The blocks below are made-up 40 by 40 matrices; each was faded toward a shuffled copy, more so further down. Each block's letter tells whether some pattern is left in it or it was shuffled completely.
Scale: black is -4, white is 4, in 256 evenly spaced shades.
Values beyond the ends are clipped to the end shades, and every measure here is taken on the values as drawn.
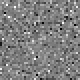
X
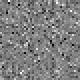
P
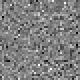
P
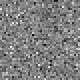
X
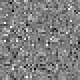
P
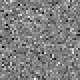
X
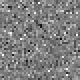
X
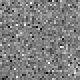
X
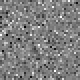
X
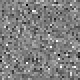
X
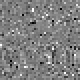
P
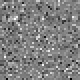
P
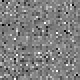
P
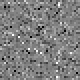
X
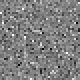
X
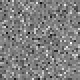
X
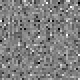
P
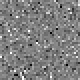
X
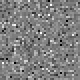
P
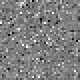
X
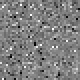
P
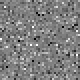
X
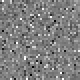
X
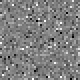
X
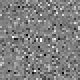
P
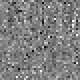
P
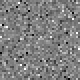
X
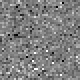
X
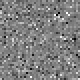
X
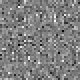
P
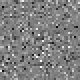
P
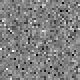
X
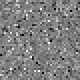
X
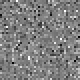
X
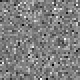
X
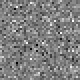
P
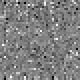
P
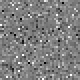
X
